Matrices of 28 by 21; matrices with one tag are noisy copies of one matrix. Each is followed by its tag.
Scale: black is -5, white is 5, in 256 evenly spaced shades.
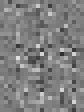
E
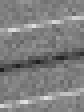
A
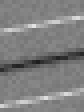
A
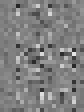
E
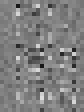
E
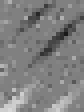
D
